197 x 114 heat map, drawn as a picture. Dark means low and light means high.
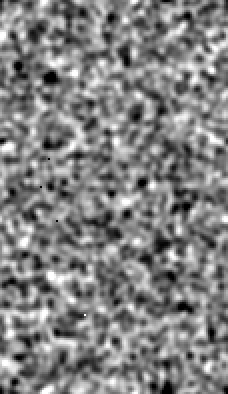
Histogram: bell-shaped. Grain: blotchy. Slope: none. Mirror symmetry: none. Lone odd cells: 4, 1 higher and 3 lower than their neighbours.
